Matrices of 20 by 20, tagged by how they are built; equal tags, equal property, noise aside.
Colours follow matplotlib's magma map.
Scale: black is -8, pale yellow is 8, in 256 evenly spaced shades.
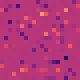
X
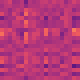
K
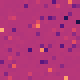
X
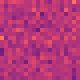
K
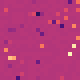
X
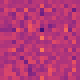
K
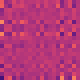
K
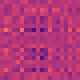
K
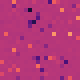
X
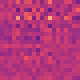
K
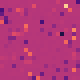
X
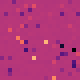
X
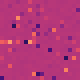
X
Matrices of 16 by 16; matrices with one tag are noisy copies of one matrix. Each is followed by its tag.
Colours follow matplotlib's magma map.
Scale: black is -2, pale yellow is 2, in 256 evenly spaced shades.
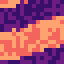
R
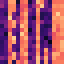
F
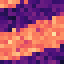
R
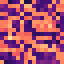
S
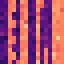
F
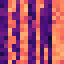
F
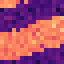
R
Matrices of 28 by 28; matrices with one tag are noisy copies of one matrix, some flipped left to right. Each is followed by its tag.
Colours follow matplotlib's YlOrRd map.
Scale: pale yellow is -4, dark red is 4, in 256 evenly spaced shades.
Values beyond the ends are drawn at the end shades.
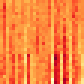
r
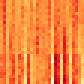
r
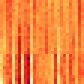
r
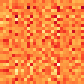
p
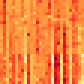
r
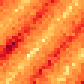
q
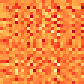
p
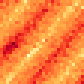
q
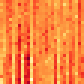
r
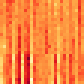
r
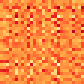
p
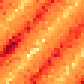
q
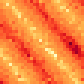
q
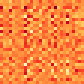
p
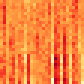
r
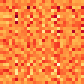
p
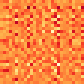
p
